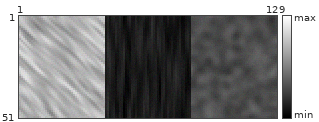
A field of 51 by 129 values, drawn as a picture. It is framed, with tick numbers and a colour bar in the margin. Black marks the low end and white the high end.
The table splits into one row of 3 panels. Panel 1,1: high, slanting down to the right. Panel 1,2: very low, streaked downward, faint in contrast. Panel 1,3: low, blotchy, faint in contrast.
